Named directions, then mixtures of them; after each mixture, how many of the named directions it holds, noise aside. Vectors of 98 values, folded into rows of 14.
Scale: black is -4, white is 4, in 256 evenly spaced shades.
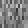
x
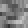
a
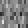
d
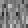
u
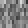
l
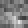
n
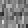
two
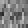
three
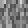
one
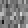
one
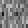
three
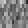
one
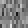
three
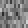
three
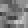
one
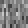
one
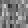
two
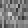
two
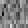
two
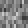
three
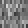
three
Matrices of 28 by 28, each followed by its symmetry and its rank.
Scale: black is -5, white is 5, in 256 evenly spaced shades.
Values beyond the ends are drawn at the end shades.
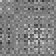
symmetric, rank three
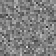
antisymmetric, full rank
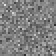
symmetric, full rank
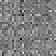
neither, rank five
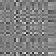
neither, rank two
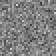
neither, full rank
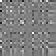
symmetric, rank three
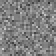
antisymmetric, full rank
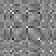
symmetric, rank three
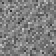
symmetric, full rank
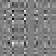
neither, rank two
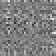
neither, rank five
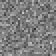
neither, full rank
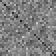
symmetric, full rank
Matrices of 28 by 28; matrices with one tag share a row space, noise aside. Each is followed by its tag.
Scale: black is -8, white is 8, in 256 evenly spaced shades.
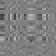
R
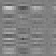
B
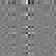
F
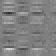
B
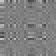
R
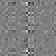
F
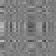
R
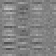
B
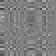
R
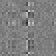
F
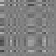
R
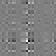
F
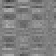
B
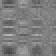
B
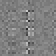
F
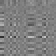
R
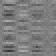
B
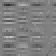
B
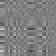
R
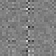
F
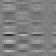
B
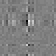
F
